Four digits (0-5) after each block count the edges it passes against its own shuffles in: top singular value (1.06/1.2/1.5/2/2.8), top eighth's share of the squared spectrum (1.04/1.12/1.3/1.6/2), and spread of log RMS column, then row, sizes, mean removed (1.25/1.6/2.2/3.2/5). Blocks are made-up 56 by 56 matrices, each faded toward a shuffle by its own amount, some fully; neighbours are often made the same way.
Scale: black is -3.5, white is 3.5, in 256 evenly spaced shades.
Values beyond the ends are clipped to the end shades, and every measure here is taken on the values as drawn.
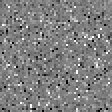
0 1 0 1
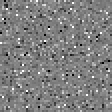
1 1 0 0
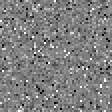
0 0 0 0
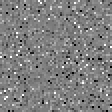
1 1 0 0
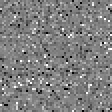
2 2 0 1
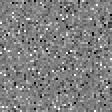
0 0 0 0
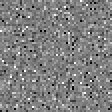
2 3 1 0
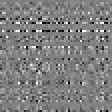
4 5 2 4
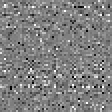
4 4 2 2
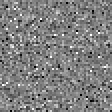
2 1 0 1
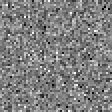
2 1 0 0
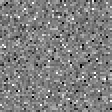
0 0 0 0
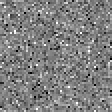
0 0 0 0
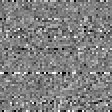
2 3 0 3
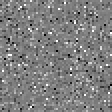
0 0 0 0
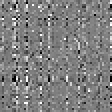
4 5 3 2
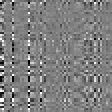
5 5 4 3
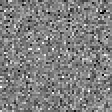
0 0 1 1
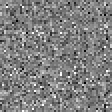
1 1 1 1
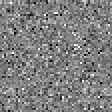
3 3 1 1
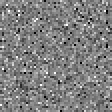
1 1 0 0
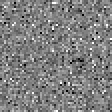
3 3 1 1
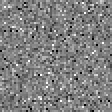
0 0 0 0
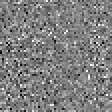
3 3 2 1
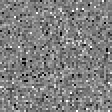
2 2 0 0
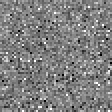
3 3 1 1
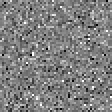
2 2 0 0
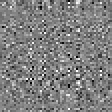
4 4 2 3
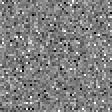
1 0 0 0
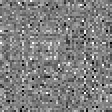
4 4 2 2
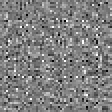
4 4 2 2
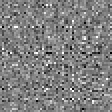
4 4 2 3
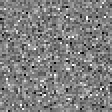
3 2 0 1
